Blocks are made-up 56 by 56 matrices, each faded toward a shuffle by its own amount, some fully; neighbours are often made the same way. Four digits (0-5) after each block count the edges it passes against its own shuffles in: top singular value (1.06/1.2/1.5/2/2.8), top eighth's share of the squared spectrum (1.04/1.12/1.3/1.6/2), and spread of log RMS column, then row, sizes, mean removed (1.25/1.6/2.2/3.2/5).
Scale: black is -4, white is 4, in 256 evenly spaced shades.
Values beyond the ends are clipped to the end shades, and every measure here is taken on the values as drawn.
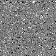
1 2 0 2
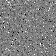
0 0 0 0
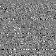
2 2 0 3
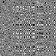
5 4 3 3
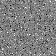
2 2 0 0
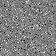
0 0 0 0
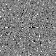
3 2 1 1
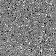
0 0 0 0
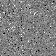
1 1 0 0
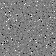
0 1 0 0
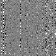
3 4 3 0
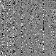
2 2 3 0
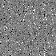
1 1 1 0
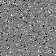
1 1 0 0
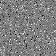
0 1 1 0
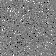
0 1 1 0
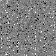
1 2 2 0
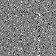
1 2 2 0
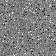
0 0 0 0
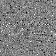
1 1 0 1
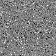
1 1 0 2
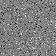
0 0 0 0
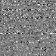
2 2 0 3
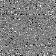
2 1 0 2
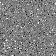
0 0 0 0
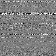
3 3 0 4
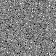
1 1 0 0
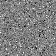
1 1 0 0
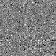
3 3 1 1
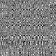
4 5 3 3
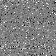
1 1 0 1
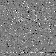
2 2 0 1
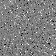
0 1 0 0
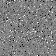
1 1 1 1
